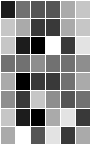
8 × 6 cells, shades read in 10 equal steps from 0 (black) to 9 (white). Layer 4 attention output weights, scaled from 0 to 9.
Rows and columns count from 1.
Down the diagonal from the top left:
1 6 0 4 4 4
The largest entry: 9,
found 2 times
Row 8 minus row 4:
2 5 -2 4 -2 1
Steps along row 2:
down down same up up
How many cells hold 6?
8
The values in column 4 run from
2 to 9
